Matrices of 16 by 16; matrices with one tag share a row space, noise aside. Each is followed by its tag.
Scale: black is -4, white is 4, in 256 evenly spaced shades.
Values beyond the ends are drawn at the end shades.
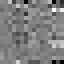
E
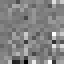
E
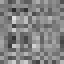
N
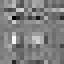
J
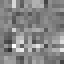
J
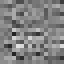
J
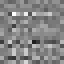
N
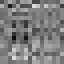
N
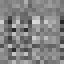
N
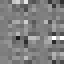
E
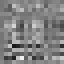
J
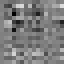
J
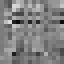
J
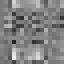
J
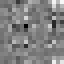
E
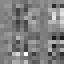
E
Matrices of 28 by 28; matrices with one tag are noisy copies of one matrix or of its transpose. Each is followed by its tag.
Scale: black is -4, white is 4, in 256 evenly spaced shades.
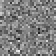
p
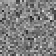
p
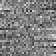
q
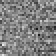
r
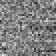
r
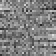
q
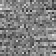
q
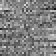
q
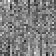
q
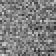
r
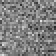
r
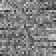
q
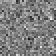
p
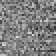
r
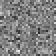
p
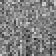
r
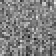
r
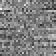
q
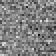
r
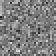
p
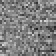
r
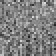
r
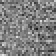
r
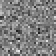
p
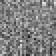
r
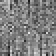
q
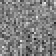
r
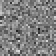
p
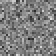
p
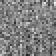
r
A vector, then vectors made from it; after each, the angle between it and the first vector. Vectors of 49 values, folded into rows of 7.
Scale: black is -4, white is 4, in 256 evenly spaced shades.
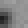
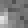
nearly opposite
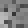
partly opposed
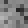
partly opposed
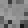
orthogonal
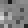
partly opposed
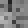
partly opposed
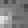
nearly opposite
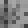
partly aligned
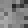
partly opposed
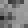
partly aligned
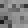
partly aligned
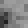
nearly parallel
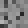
orthogonal
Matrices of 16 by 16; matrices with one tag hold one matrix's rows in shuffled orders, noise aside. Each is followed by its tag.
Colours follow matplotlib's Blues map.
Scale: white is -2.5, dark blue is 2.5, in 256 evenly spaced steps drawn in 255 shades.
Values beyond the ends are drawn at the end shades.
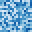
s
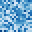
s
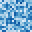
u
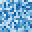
s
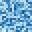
u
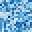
s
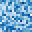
u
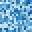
s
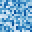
s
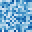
s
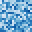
u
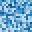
u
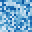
u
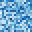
u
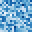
u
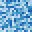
u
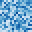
s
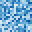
s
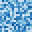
s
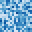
s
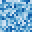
u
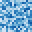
u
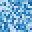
s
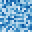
u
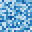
u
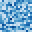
u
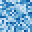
u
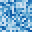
u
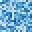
u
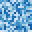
s
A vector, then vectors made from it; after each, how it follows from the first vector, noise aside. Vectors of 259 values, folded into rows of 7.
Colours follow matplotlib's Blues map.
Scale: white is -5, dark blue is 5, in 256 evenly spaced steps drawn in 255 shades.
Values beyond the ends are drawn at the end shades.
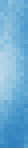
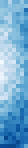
scaled up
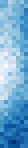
scaled up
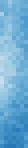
copied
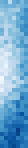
scaled up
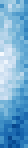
scaled up
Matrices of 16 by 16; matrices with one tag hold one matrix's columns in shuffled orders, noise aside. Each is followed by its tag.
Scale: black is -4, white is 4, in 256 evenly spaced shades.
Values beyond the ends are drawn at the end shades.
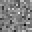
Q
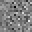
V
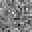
Q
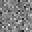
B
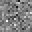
V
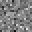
B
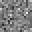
Q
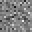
V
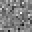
Q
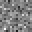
B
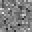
Q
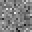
Q
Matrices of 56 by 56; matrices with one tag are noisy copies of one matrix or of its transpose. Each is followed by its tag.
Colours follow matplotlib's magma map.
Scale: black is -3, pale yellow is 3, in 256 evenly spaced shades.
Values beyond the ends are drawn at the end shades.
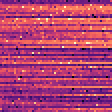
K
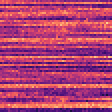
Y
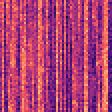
Y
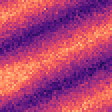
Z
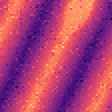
Z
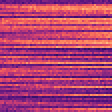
K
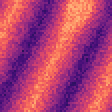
Z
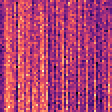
K
